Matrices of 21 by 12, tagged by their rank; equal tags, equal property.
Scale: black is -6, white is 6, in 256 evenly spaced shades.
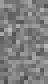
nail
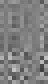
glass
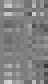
glass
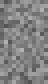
nail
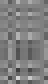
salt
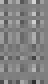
salt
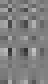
salt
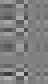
salt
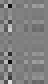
salt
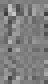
glass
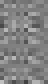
glass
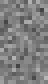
nail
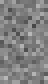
nail
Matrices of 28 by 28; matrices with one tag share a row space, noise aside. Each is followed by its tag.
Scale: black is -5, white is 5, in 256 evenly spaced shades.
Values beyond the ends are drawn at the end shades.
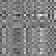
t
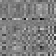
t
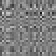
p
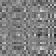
t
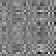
t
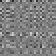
p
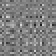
p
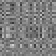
p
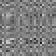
p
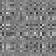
p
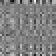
p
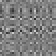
p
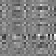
t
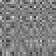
p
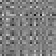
p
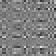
t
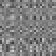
p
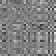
t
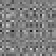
p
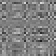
t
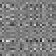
p
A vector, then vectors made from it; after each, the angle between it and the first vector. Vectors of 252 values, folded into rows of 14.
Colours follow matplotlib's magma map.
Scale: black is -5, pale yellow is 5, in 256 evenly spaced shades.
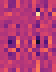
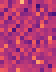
partly aligned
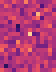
partly aligned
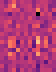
nearly opposite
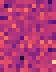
orthogonal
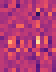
nearly opposite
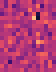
partly opposed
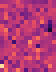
orthogonal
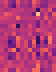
nearly parallel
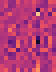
nearly parallel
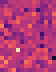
orthogonal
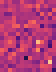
partly opposed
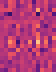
nearly opposite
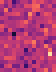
orthogonal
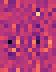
nearly parallel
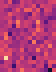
orthogonal
